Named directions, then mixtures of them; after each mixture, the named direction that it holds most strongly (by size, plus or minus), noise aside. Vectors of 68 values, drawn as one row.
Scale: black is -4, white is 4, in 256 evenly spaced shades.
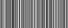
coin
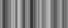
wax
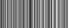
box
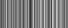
box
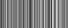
box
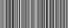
coin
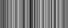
box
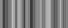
wax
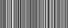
coin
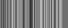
box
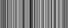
box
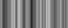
wax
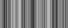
wax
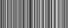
box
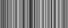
box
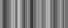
wax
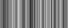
wax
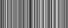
box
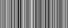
coin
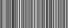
coin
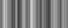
wax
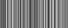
box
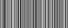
coin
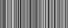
coin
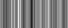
wax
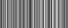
box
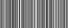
coin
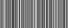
coin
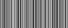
coin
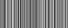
coin
